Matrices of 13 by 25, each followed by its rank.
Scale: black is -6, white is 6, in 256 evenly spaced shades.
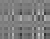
one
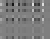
one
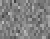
full rank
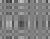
one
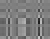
one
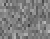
full rank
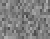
full rank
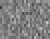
full rank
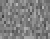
full rank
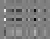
one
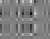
one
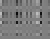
one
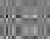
one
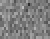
full rank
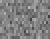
full rank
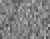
full rank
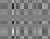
one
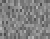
full rank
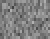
full rank
